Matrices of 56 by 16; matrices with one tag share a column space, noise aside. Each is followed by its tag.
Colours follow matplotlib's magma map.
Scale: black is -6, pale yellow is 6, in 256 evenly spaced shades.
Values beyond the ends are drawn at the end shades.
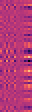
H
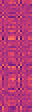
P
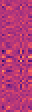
H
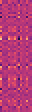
P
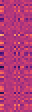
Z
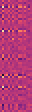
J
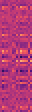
H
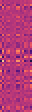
H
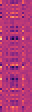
P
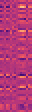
J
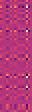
J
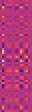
H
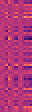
P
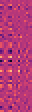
H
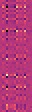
J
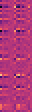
J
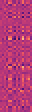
P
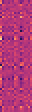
P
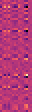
J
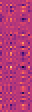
Z
